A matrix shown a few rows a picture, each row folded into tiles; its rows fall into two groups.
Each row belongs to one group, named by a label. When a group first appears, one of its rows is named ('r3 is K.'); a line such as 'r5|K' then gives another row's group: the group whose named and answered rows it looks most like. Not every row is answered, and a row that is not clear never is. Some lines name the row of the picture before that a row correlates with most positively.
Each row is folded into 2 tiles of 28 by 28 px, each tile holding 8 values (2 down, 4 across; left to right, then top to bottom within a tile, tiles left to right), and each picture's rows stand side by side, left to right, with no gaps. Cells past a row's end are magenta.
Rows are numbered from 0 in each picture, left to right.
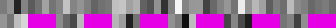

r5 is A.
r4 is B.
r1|A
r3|A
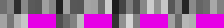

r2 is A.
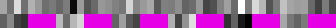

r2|B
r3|A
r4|B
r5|A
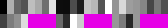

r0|A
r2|A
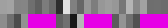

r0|A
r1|A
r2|B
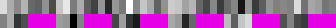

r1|A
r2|B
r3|A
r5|B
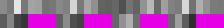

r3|B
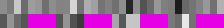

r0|B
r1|B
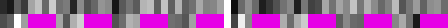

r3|A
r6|B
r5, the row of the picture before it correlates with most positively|2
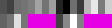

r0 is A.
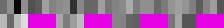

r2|B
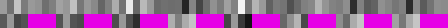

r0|B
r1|B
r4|B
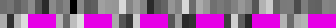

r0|A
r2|A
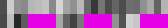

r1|A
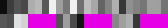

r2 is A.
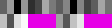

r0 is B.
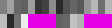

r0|A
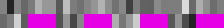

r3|B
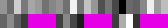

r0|B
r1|B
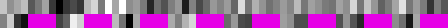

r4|B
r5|B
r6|B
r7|A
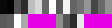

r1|A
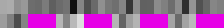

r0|A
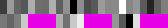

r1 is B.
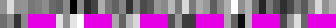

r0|A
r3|B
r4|A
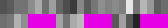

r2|B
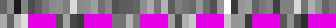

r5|B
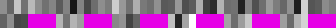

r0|B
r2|A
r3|A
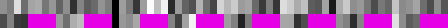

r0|B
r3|A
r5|A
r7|A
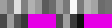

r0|B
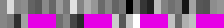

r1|B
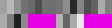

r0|A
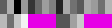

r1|A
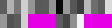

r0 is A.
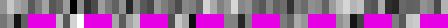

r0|A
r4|A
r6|A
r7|A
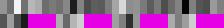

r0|B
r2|A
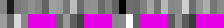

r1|B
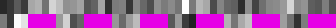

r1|A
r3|B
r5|A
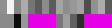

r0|A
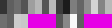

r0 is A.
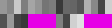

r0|B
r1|A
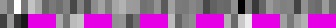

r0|B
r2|A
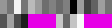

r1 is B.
